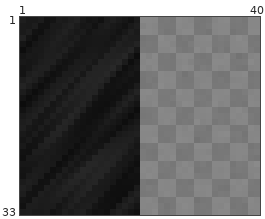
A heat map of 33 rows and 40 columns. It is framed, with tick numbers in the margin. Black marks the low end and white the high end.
It is made of 1 by 2 panels. Panel 1,1: very low, slanting up to the right, faint in contrast. Panel 1,2: middling, checkered, faint in contrast.
